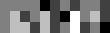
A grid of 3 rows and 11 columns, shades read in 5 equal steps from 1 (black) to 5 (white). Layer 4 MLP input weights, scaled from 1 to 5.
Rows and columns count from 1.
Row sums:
28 33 33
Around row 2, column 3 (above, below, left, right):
3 4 4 3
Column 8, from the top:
2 5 5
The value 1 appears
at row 1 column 5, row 2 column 7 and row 3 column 11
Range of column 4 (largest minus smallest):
1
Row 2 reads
3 4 2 3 4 2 1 5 3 4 2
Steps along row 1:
same same same down up up down up same down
